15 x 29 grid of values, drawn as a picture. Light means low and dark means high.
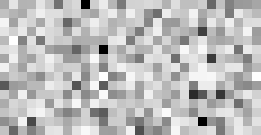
The values are skewed, with a long tail toward high values. Neither half mirrors the other. No overall slope runs across the table. There is no seam.
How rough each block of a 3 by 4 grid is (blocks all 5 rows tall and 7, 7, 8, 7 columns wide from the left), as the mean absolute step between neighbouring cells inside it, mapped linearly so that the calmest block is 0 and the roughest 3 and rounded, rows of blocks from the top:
1111 | 0311 | 1112
